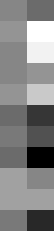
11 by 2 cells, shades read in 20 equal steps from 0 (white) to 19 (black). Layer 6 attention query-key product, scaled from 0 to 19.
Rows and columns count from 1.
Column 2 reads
11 0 1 8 4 15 13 19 9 7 16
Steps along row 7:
up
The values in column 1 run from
7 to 11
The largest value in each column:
11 19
